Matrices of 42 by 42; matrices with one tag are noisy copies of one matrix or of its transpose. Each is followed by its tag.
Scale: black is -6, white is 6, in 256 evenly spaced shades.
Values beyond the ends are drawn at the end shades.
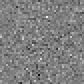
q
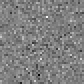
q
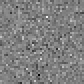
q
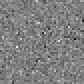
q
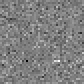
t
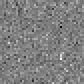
t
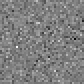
q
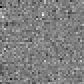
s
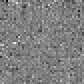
s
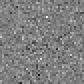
q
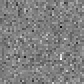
t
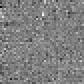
s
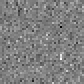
t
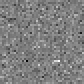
t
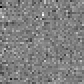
s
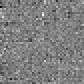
s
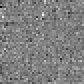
s
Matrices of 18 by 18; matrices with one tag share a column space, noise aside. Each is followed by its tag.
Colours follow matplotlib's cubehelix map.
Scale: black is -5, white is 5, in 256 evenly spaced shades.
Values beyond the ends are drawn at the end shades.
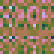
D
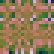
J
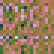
D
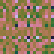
D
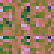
D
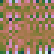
J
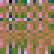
J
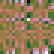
J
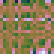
J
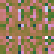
D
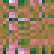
J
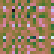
D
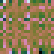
J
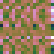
D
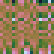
J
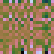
J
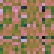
D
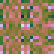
D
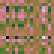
D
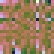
J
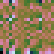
J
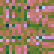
D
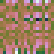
J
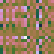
D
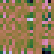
J
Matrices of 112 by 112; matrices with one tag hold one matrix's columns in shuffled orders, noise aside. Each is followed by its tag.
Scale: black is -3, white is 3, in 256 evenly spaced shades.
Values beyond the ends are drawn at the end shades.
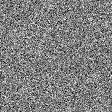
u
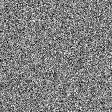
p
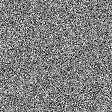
u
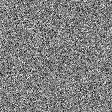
u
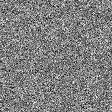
u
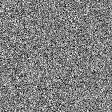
p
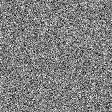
u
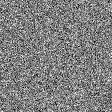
p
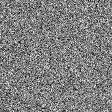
p
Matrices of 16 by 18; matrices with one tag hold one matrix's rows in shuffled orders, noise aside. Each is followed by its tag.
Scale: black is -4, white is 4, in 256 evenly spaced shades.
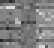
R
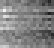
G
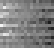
G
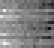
G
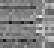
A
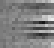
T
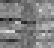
R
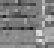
A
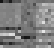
R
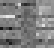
R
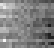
G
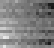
G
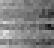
G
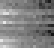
G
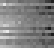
G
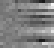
T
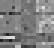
R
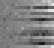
T
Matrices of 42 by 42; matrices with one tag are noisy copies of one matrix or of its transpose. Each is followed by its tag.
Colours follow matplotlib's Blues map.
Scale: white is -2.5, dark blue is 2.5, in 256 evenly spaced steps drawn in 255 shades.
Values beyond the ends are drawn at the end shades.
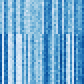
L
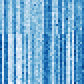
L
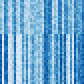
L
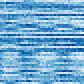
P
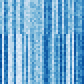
L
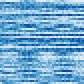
P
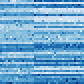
L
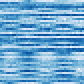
P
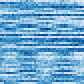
P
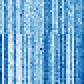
L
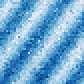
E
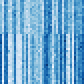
L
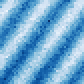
E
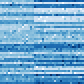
L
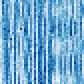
P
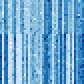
L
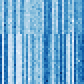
L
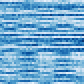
P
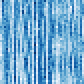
P
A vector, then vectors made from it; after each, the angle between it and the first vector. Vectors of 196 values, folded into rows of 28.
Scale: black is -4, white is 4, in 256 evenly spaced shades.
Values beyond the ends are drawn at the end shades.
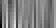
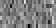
orthogonal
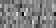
orthogonal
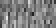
partly aligned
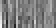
nearly opposite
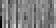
nearly parallel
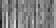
nearly parallel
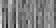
nearly opposite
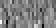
partly opposed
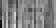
nearly parallel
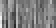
nearly opposite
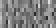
partly opposed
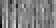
nearly parallel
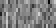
partly aligned
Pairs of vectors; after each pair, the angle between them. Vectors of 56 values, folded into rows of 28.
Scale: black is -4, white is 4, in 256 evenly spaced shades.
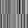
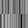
partly aligned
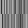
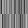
nearly parallel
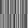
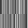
nearly parallel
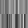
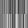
nearly opposite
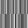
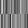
partly opposed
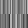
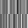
orthogonal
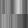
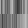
nearly opposite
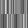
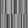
partly opposed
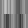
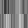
nearly opposite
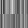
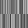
partly opposed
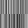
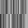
partly aligned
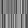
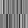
partly opposed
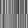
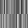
partly aligned
